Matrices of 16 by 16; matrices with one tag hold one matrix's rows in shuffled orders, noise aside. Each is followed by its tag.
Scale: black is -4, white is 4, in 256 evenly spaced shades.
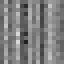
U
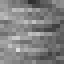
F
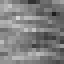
F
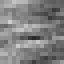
F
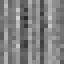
U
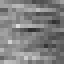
F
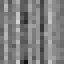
U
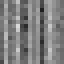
U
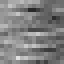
F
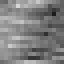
F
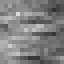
F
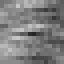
F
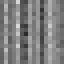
U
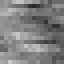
F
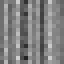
U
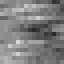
F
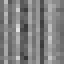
U
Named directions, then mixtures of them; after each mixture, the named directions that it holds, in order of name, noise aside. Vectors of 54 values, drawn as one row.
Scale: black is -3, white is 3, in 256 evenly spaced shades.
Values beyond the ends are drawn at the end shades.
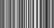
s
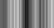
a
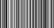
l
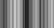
a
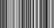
a, l, s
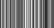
a, l, s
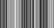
a, l, s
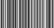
l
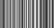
s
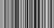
s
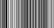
a, l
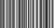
s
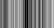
a, s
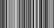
a, l, s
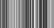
a, l, s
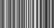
s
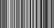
l, s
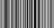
s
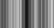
a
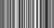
s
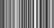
a, s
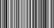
l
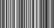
l, s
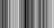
a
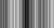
a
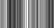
a, l, s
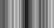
a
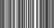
s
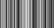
a, l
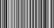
l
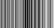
a, l, s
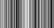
a, l, s
